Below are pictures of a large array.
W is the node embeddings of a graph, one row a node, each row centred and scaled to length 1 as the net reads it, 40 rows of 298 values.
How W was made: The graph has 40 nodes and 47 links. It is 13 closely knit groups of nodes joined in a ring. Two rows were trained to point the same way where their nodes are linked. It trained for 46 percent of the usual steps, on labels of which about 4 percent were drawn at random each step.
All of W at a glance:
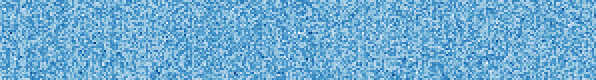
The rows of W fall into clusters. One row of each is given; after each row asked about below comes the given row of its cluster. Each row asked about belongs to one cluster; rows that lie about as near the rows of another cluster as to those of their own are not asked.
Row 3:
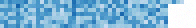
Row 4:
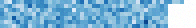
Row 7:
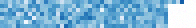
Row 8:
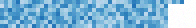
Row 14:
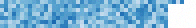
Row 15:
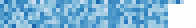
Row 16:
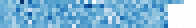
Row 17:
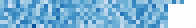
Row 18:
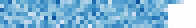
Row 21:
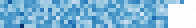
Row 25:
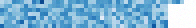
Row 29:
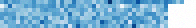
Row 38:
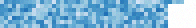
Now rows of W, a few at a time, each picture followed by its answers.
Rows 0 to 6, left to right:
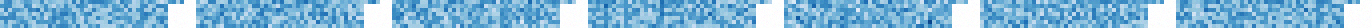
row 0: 14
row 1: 25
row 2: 15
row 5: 29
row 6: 14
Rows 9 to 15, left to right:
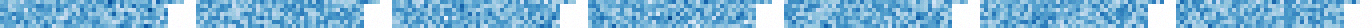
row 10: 38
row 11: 17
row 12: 29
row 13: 38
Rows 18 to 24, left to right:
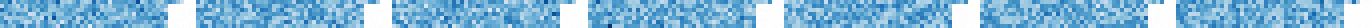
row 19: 3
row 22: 16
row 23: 21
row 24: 15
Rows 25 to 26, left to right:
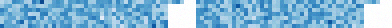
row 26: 3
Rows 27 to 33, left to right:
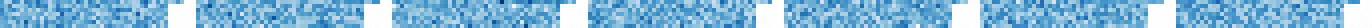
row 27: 4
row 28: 8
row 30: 21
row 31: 18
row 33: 8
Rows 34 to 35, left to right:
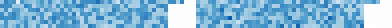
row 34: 14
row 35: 25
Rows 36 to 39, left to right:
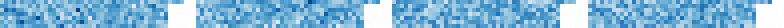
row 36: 7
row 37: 16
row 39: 7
